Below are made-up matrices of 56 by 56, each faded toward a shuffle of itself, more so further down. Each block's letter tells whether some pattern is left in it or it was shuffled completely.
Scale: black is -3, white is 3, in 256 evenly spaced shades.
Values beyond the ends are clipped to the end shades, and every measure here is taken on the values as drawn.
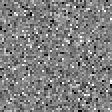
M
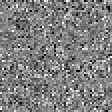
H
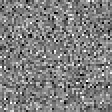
H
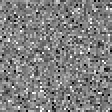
M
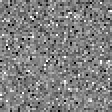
M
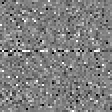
H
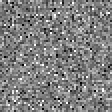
M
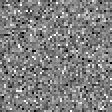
M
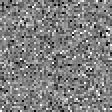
M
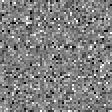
H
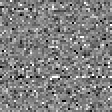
H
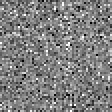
M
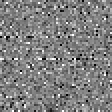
H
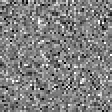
H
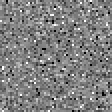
M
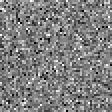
M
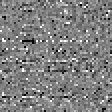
H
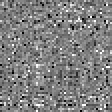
H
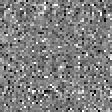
H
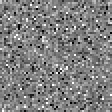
M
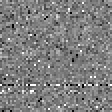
H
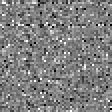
H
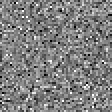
H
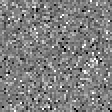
M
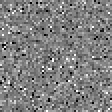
M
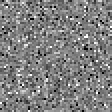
M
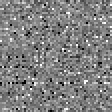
H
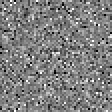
M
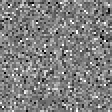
M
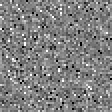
M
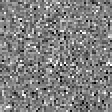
H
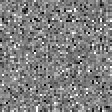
H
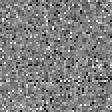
H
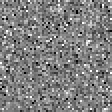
M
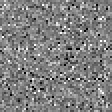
H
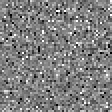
M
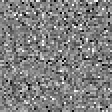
H
